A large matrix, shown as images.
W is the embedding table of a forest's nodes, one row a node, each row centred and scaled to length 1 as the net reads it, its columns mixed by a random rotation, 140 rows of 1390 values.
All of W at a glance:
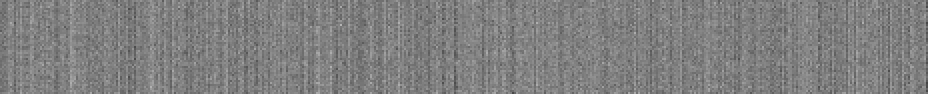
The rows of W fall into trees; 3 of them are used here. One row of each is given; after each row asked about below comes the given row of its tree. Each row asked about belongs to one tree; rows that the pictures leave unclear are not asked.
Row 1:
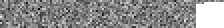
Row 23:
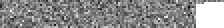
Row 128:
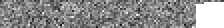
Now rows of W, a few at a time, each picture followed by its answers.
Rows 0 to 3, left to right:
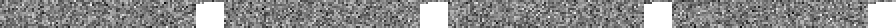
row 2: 128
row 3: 23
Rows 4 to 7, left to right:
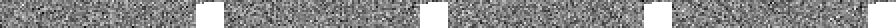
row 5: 23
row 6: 1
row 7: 23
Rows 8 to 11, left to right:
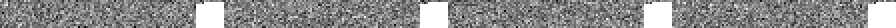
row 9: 128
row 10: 23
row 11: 128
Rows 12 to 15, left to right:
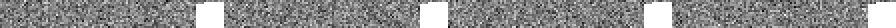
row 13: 1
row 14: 1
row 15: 23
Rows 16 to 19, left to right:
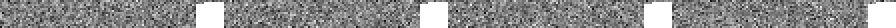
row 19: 23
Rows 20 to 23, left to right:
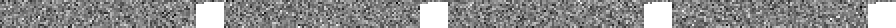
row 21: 1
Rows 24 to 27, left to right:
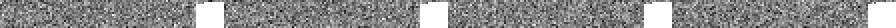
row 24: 23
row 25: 23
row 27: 1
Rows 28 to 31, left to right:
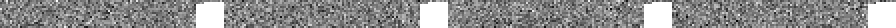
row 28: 1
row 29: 1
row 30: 128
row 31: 23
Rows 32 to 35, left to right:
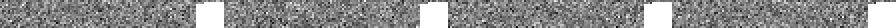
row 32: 1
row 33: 128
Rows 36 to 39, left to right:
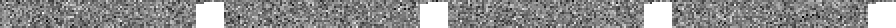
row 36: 128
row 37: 23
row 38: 128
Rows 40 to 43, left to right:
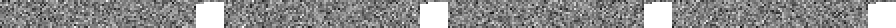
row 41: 1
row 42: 1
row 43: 1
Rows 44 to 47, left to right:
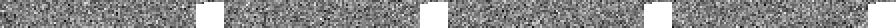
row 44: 23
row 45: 1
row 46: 1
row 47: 1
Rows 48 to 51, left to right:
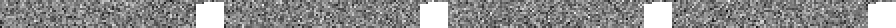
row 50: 128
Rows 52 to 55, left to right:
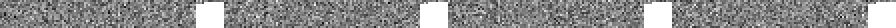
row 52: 23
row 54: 23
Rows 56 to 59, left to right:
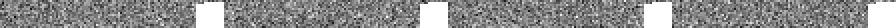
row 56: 23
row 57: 128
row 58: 23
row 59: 1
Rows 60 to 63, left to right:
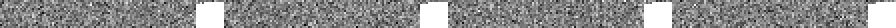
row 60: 1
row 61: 1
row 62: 23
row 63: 1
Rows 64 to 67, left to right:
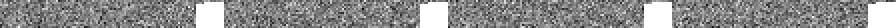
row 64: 1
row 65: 128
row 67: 128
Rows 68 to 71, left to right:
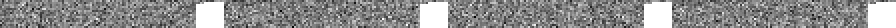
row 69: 23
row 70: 1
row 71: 23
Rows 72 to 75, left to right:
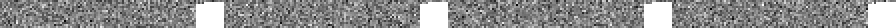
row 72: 23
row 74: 23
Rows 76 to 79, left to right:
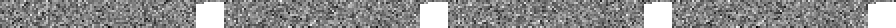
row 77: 1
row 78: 1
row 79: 1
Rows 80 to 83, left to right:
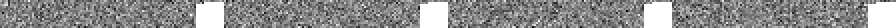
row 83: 23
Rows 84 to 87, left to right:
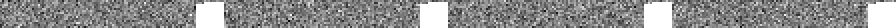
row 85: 23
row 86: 1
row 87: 23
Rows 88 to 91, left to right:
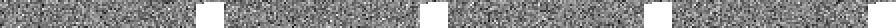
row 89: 23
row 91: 1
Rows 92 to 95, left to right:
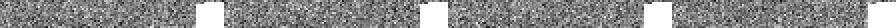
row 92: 128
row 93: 128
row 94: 128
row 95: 23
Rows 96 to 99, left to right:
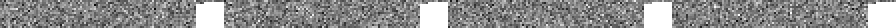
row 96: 128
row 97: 128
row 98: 1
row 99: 23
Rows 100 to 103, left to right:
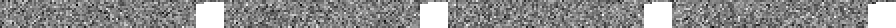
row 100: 1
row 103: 128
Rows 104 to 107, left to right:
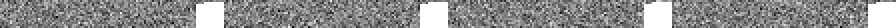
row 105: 1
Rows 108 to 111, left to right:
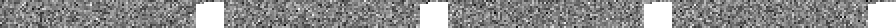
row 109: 128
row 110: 23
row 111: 1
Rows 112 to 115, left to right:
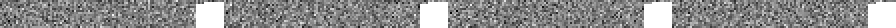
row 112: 23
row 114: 1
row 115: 1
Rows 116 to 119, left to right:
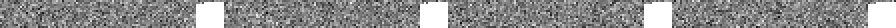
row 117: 1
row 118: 1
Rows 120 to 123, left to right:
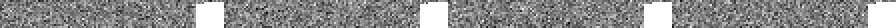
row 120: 23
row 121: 1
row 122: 128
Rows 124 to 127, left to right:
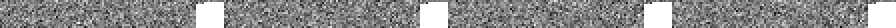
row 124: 1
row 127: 1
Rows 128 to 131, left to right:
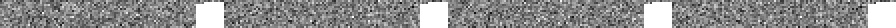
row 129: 23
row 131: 23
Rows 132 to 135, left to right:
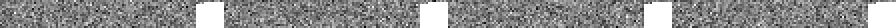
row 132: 1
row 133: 23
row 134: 1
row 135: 1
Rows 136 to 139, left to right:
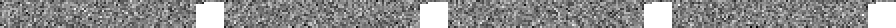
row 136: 128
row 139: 1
